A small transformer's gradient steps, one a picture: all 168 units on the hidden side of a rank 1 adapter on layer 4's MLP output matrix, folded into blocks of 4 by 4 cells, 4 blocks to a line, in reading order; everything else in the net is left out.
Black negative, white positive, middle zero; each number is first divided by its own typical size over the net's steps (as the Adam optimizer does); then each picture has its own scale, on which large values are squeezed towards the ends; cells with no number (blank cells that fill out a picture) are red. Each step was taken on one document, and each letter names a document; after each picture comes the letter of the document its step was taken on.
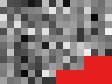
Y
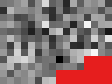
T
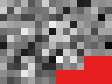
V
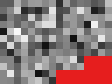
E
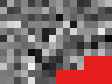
V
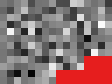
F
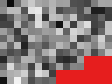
E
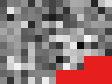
T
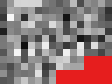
Y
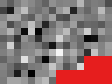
F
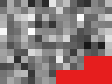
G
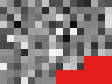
V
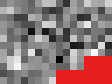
T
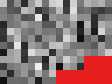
E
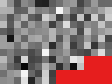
V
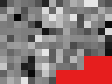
V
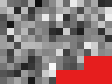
V
